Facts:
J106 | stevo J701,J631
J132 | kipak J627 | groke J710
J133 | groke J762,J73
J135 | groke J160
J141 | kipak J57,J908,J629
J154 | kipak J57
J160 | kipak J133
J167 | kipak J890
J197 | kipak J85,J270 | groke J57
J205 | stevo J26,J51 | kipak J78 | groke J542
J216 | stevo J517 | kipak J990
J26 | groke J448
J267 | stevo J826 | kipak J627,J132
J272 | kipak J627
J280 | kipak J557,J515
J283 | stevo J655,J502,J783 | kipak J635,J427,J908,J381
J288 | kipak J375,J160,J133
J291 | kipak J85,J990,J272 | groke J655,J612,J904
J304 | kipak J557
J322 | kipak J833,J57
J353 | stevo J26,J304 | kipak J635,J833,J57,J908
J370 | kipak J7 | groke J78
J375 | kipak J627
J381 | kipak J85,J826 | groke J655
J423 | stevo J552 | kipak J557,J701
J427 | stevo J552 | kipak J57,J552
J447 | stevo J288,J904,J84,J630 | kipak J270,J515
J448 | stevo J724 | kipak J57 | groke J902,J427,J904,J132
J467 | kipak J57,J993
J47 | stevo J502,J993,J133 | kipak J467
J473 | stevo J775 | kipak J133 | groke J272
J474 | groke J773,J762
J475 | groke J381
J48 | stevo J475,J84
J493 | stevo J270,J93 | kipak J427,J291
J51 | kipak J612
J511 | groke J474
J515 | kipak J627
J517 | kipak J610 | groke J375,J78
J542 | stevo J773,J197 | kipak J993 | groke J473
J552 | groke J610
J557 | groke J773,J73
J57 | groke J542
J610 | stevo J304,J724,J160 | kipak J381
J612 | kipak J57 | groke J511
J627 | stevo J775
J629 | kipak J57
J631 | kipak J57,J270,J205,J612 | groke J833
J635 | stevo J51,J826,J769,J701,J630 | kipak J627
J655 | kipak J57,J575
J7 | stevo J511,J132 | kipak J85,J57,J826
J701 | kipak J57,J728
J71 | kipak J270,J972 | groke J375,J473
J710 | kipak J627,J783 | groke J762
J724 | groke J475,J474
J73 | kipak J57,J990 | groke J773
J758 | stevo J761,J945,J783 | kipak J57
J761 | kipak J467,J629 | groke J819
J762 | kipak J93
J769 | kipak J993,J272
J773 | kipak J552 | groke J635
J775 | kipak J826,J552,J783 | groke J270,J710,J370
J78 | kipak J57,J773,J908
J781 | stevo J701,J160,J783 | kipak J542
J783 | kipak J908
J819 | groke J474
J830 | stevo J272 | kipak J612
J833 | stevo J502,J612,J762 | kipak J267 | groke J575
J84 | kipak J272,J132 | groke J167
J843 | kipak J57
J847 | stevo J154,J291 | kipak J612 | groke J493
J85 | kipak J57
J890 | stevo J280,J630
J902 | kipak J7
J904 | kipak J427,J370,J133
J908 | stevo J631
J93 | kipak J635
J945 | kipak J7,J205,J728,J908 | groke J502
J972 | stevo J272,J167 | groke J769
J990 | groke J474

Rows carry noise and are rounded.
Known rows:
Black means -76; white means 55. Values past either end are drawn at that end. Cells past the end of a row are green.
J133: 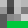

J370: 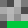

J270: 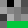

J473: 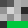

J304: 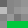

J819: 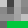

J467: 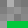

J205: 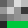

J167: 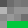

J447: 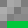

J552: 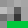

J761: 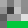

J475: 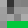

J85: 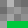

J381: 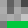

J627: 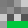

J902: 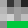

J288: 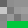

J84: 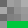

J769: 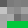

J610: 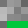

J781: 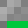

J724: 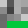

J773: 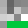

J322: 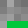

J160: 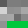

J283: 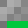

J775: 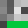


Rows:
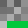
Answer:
J154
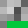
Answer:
J423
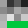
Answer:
J655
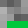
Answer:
J502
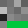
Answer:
J93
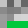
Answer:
J635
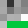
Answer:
J132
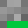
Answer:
J830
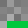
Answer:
J701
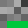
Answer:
J493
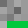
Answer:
J515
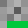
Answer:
J267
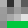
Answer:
J710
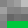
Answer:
J135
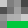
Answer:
J448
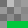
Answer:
J631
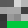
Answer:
J517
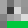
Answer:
J291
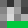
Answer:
J78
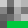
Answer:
J557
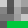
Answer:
J990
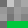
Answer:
J847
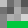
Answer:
J73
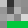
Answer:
J511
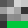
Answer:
J71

